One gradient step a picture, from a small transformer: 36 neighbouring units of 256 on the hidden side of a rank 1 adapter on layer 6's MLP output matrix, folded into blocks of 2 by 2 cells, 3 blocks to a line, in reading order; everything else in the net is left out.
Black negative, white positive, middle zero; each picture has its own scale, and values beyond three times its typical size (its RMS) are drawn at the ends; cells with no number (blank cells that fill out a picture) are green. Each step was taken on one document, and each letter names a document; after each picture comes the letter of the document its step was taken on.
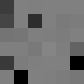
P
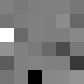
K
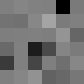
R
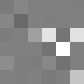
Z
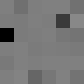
K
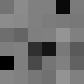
R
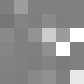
Z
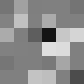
Z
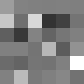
P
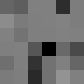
R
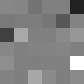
K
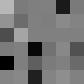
R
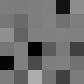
R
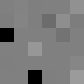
K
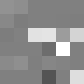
Z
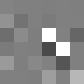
Z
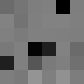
R
